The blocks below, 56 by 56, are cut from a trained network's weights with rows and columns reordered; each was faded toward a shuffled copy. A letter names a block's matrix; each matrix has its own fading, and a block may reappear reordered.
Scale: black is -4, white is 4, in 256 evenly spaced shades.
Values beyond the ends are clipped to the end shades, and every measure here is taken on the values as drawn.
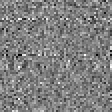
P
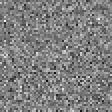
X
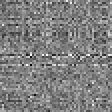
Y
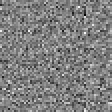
X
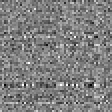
Y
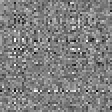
P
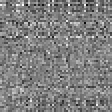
Y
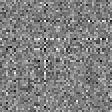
P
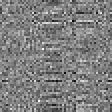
Y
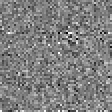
P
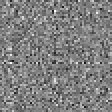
X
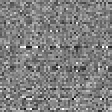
Y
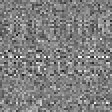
Y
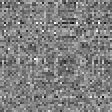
Y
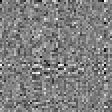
P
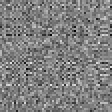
Y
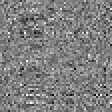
P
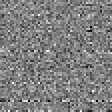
P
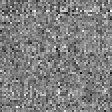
X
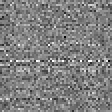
Y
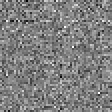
X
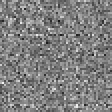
X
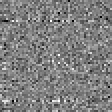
P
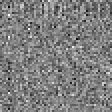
X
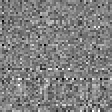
P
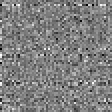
P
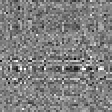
Y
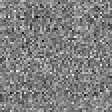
X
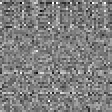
Y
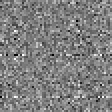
P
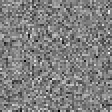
X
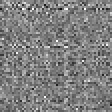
Y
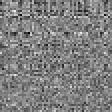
Y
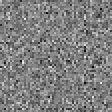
X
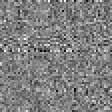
P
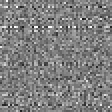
Y
